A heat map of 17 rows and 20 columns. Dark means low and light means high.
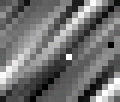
Lone odd cells: 2, 1 higher and 1 lower than their neighbours. Grain: diagonal, up to the right. Calmest part: bottom middle. Mirror symmetry: none.
